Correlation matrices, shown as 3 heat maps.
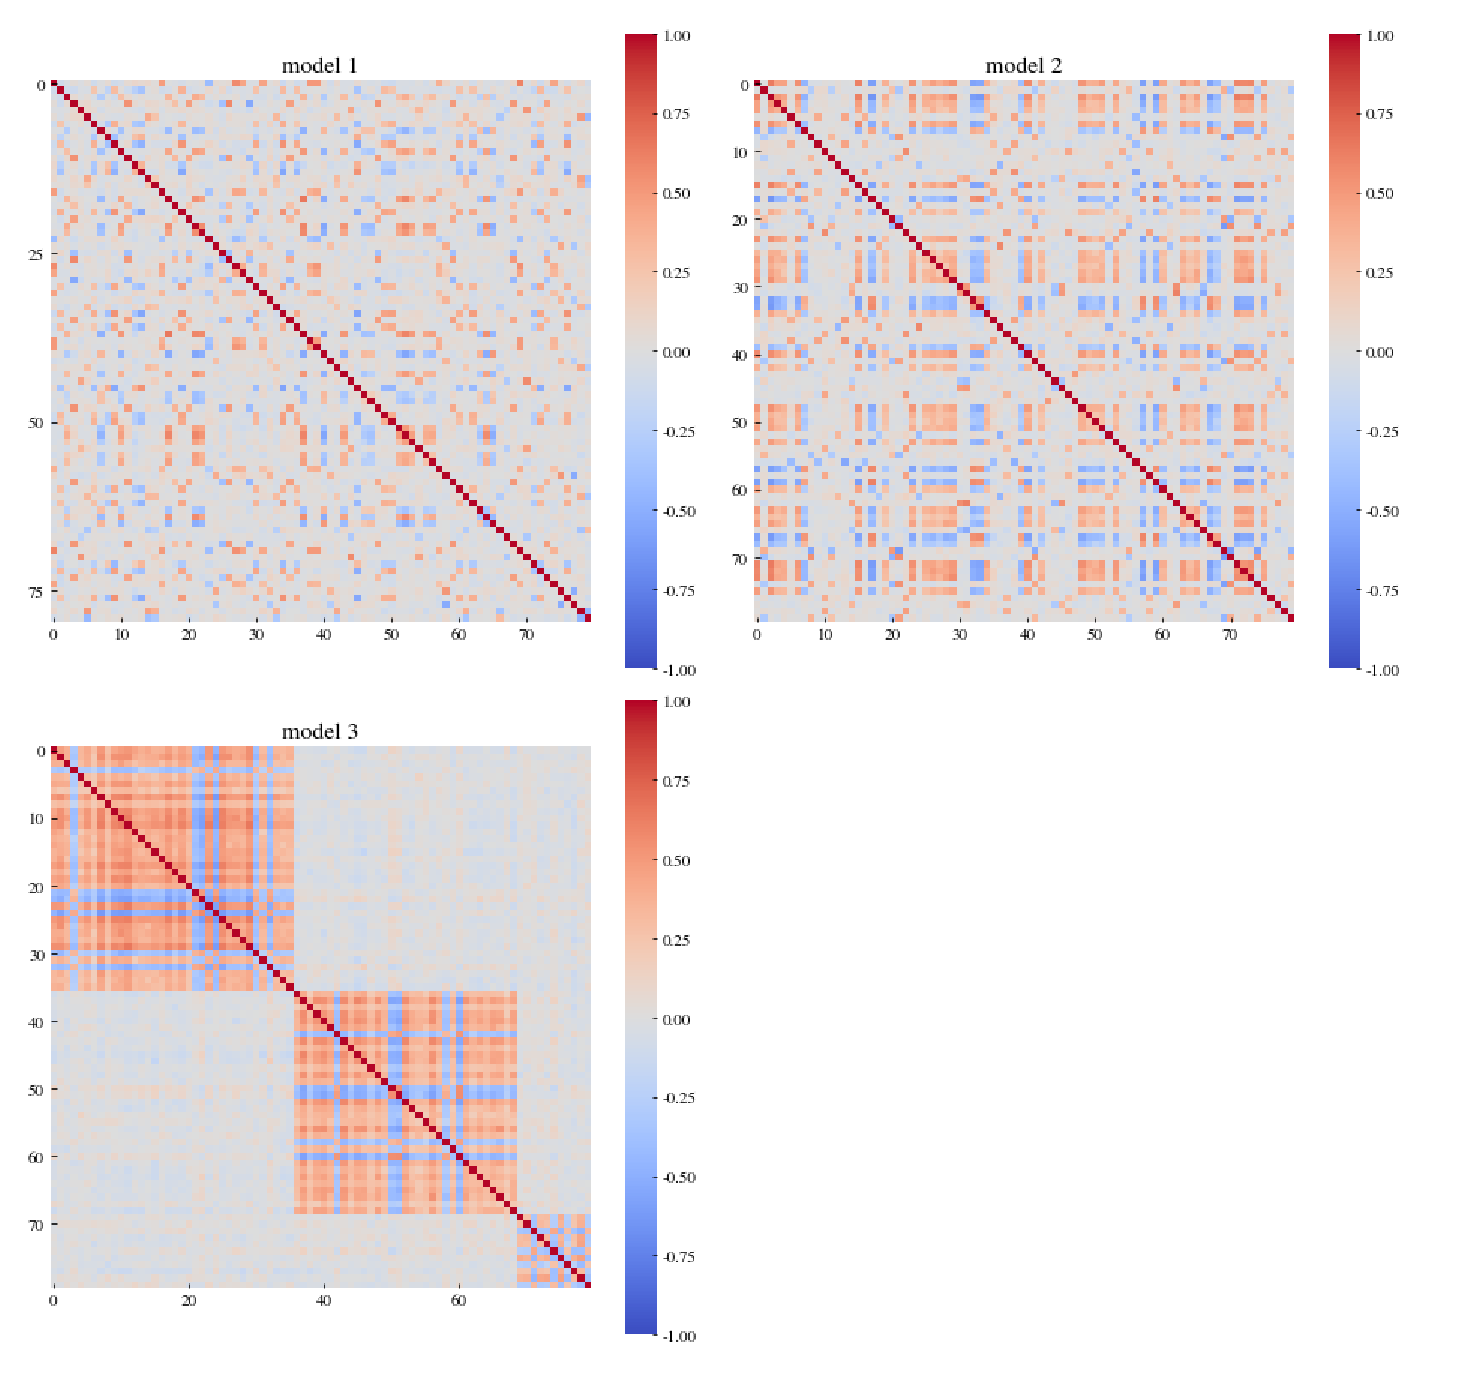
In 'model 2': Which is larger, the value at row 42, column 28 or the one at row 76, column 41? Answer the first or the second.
the first
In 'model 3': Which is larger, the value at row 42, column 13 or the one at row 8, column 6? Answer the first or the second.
the second
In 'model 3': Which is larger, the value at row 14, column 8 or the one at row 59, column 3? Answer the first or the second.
the first
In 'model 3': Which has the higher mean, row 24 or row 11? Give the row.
11
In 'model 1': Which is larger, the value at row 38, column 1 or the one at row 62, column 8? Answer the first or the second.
the first
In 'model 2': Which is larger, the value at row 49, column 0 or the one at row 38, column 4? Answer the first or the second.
the first
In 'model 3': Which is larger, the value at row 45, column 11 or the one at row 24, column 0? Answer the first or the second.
the first
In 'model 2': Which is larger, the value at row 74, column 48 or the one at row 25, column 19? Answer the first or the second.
the second
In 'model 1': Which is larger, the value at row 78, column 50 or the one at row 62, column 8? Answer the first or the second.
the first
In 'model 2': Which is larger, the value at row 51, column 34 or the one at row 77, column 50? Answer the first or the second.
the first
